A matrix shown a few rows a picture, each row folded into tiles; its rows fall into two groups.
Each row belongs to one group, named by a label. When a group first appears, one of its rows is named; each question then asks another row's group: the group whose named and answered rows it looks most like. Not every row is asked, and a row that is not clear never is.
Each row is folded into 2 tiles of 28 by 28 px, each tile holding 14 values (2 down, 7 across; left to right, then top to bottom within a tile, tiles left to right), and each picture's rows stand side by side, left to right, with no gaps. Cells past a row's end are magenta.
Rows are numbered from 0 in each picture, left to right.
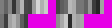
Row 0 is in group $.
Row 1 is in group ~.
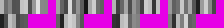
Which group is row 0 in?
$
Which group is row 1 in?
$
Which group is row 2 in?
$
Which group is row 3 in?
$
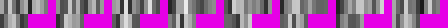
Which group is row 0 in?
$
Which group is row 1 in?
$
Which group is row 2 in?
$
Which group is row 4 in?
~
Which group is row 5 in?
~
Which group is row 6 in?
~
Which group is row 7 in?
$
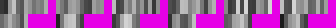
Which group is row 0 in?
~
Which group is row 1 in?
$
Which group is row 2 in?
$
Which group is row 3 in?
~
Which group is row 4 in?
$
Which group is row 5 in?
$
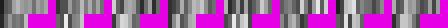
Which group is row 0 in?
~
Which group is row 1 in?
~
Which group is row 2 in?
$
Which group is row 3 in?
~
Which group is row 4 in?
$
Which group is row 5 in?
$
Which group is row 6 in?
~
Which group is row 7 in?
$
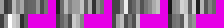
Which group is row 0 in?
$
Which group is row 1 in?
~
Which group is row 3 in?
~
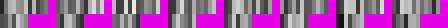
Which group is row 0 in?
~
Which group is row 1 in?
$
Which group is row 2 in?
$
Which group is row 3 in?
~
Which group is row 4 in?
~
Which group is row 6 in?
~
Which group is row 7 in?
~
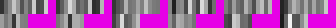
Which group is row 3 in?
$
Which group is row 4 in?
$
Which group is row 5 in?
~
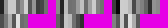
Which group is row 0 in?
~
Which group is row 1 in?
$
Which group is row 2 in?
~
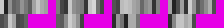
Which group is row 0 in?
$
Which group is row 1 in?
$
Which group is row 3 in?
$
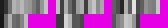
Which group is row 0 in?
~
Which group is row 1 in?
$
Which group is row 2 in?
$
